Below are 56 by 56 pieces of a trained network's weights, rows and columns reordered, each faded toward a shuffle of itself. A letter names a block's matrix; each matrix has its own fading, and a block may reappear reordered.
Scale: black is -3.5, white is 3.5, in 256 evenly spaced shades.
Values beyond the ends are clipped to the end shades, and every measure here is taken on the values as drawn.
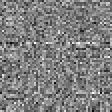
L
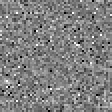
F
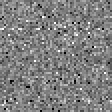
F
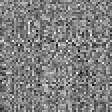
L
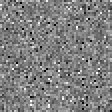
F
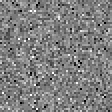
F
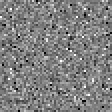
F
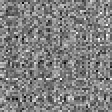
L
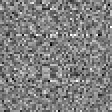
L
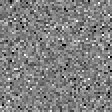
F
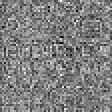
L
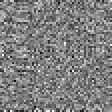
L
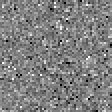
F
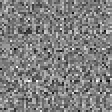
L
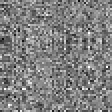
L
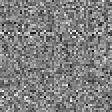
L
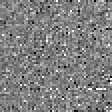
F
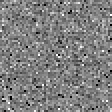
F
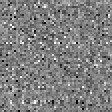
F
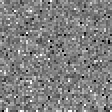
F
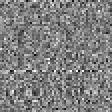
L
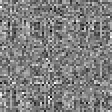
L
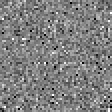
F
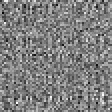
L
